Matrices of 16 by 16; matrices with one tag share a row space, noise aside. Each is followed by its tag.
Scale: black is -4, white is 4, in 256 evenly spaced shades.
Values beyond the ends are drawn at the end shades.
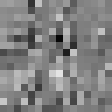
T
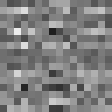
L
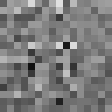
T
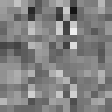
T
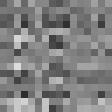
L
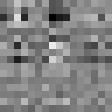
L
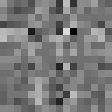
T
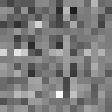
T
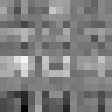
L
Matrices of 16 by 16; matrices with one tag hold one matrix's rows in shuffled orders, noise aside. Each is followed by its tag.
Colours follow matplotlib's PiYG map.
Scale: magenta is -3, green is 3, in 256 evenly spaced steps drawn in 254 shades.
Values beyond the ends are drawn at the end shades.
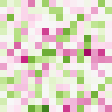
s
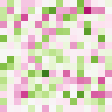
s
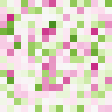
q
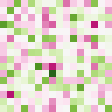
q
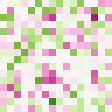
q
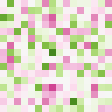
q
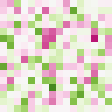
q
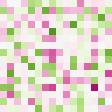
q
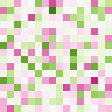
q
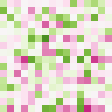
s
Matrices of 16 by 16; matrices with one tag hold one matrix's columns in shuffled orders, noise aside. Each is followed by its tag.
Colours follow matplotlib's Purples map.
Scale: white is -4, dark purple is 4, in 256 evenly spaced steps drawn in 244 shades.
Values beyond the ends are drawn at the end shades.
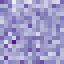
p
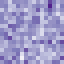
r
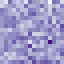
p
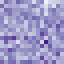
p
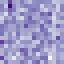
r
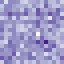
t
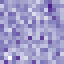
r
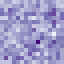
t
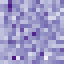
r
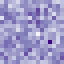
t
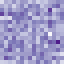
t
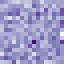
t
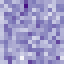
r
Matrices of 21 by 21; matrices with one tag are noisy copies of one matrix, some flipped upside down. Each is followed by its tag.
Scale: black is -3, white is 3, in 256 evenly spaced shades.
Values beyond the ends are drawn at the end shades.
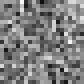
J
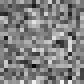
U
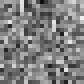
J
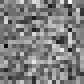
U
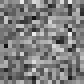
U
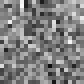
J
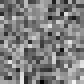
J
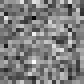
U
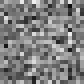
U
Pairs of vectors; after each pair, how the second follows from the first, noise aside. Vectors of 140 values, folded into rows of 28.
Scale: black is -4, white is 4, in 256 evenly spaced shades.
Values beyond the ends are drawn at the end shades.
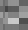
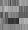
negated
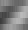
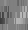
partly zeroed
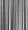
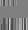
partly zeroed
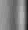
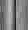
wrapped around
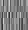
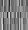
negated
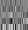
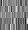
shuffled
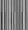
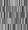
shuffled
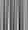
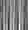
negated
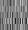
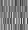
negated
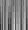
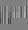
partly zeroed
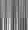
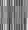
wrapped around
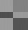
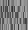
shuffled
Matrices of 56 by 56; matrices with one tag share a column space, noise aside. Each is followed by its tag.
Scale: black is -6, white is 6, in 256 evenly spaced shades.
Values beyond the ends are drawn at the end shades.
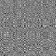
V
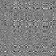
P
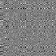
P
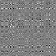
P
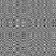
V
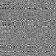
P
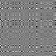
P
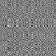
V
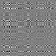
P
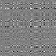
P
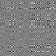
P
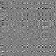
P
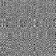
V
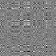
P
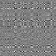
P
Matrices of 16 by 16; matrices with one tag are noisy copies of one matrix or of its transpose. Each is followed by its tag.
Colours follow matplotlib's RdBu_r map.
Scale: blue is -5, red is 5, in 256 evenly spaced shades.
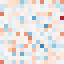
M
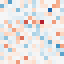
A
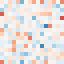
M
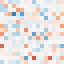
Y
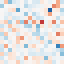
A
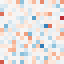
M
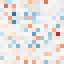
Y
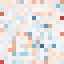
M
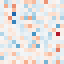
Y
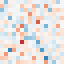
A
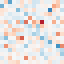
A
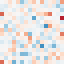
M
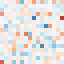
M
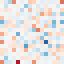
M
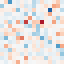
A
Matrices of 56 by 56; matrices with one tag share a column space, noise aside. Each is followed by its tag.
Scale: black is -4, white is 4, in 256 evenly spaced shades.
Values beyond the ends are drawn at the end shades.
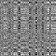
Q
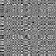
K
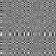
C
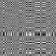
C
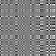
K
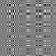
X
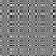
X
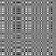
Q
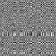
C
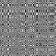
X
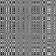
Q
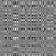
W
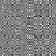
K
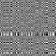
C
